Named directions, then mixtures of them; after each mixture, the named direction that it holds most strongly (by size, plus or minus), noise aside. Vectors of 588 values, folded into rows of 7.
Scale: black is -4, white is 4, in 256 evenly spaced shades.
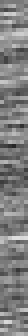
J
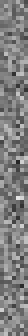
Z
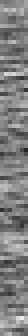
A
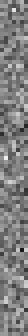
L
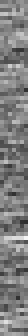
J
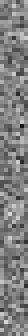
Z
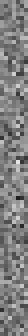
Z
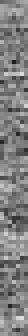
A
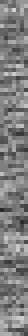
A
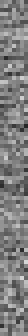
L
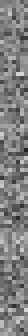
Z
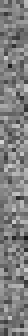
Z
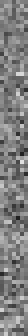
Z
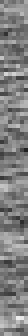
A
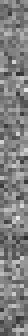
Z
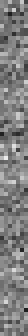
L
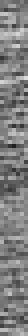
J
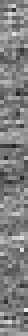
J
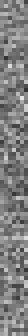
L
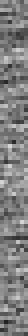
J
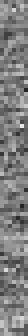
A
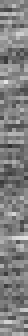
J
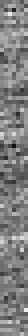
J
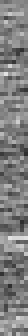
A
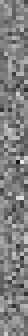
Z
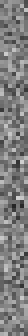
Z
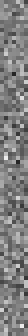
Z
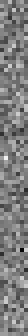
L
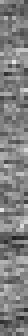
A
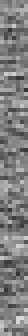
A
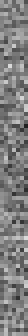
L
